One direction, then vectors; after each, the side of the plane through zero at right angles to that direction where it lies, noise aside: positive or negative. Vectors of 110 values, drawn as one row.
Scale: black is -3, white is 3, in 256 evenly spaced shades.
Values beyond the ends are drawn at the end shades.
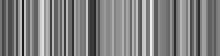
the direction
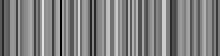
positive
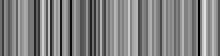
positive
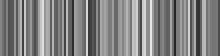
positive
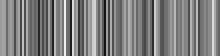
negative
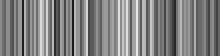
positive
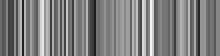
positive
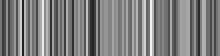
positive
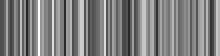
positive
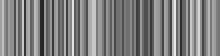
negative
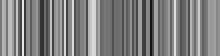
negative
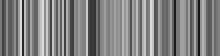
positive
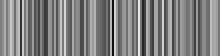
negative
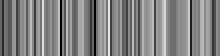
positive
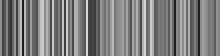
positive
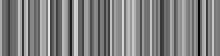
positive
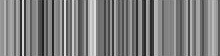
negative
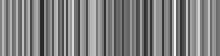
negative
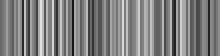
positive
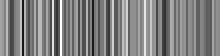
positive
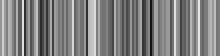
negative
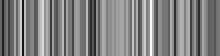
positive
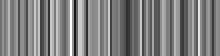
negative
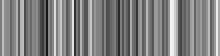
negative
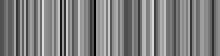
positive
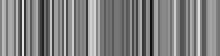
negative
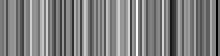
positive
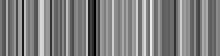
positive
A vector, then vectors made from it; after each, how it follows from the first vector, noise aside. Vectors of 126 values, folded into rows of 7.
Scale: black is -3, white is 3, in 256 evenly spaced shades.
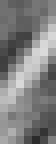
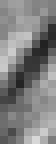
negated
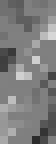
partly zeroed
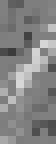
partly zeroed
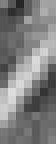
reversed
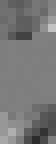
partly zeroed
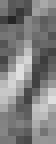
wrapped around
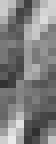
wrapped around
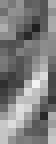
wrapped around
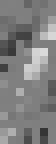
partly zeroed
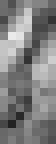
wrapped around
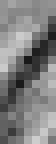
negated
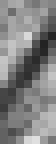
negated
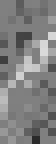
partly zeroed
